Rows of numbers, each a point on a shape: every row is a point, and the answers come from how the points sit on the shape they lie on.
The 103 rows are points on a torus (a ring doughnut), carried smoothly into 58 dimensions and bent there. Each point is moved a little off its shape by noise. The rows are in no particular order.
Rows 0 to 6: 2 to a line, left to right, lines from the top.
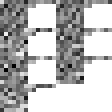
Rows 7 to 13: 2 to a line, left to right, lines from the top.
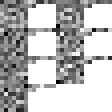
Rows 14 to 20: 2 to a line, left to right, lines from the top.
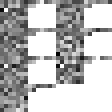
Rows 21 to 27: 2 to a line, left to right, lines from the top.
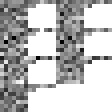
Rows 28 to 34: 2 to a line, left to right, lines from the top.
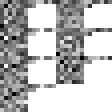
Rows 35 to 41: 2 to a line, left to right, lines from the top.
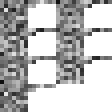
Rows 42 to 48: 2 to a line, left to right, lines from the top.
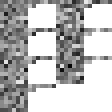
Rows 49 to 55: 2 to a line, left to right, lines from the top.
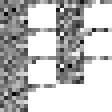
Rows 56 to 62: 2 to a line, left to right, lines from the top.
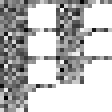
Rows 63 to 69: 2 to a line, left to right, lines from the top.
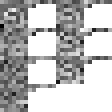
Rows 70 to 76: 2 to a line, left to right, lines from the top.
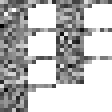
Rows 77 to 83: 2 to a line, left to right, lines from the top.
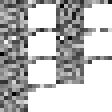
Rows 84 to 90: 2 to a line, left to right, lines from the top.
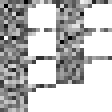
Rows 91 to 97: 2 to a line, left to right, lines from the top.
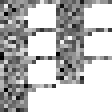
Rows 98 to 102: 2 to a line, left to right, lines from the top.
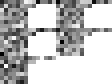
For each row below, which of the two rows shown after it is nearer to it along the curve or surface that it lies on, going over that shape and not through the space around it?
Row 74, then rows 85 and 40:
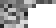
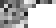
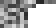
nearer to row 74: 85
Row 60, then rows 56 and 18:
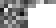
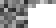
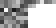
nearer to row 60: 18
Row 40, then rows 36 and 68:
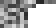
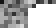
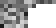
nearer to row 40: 36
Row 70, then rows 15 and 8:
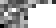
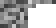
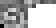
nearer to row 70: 8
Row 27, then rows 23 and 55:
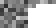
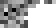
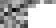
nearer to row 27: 55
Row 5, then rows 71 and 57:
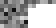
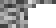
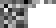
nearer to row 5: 57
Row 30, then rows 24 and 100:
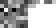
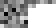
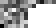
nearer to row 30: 24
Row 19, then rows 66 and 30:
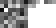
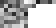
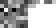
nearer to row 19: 30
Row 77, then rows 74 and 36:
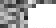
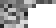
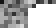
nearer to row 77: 36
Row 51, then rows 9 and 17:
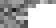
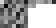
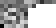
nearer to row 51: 9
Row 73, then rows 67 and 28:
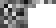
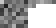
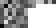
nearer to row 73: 28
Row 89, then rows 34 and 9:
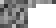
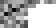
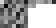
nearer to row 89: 9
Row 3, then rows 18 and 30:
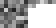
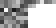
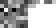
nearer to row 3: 30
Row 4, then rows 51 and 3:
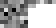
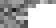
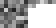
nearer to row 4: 3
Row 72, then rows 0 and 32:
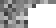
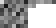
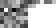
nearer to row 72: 32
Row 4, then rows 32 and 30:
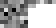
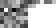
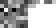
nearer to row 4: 30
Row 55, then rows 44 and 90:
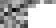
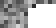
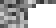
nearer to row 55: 44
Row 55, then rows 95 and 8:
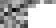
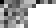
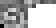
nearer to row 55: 95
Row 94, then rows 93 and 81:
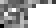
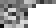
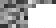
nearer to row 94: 93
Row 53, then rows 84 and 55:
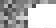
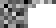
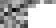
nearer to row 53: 55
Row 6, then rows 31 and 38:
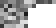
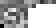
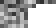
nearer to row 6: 31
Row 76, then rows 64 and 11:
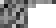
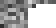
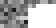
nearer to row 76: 64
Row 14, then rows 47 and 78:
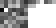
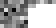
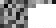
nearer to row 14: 47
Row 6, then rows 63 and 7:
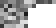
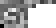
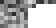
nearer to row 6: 63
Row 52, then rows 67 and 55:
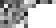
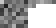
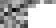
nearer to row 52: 55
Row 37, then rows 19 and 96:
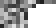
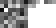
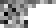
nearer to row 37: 96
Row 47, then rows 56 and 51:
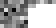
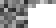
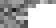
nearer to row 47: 56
